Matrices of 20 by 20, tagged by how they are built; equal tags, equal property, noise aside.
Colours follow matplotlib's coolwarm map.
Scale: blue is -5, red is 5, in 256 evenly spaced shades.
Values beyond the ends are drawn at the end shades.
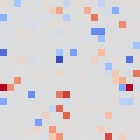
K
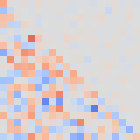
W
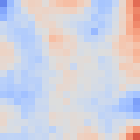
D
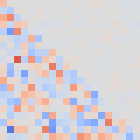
W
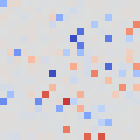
K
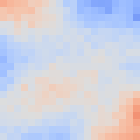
D
